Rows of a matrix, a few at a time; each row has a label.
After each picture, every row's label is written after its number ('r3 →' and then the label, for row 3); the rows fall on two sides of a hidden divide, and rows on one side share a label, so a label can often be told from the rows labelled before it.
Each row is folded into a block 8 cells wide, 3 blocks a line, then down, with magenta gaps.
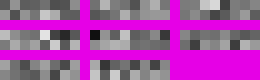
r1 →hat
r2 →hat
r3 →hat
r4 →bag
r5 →hat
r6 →hat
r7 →hat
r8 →hat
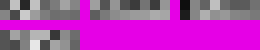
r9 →hat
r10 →hat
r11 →hat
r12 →hat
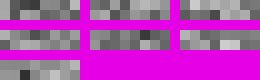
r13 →hat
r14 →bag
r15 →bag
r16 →hat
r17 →hat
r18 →bag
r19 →bag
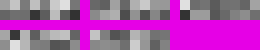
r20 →bag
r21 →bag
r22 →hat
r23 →bag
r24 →bag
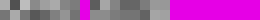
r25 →bag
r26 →hat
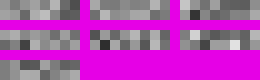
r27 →bag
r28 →bag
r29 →hat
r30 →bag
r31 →hat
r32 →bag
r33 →hat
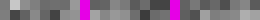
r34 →hat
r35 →hat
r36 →hat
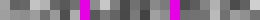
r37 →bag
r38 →hat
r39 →hat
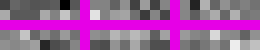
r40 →hat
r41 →hat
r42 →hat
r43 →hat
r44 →bag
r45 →bag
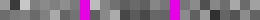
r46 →bag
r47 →hat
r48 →hat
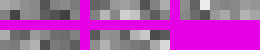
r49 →hat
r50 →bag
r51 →bag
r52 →hat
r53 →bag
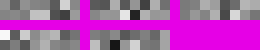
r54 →bag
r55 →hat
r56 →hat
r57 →bag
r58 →bag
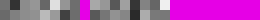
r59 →bag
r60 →hat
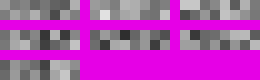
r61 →hat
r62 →bag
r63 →bag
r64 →hat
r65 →hat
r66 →bag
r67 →hat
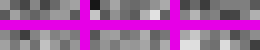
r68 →hat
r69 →hat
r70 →hat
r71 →bag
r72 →bag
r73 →bag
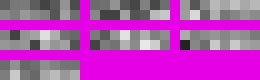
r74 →hat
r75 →hat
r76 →bag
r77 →bag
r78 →bag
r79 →bag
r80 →bag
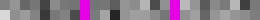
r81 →hat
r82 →bag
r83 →bag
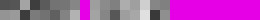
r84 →hat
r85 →bag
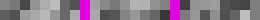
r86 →bag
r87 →bag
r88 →hat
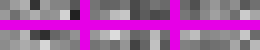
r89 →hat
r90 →hat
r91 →hat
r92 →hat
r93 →hat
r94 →bag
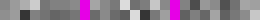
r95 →bag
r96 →bag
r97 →hat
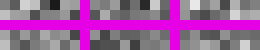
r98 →hat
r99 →hat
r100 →bag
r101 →bag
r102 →hat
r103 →hat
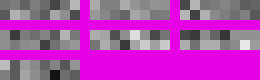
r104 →hat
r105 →bag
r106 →hat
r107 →hat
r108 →bag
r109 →hat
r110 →hat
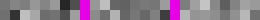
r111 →hat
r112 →hat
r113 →hat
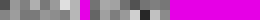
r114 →bag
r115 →hat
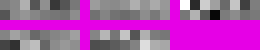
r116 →hat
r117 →bag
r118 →bag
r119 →hat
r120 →bag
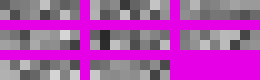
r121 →hat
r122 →hat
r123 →bag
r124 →bag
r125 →hat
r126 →bag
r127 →bag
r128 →bag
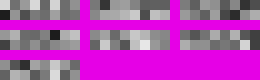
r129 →bag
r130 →hat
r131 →hat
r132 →hat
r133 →bag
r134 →hat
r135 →bag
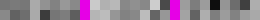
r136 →hat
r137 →bag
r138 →hat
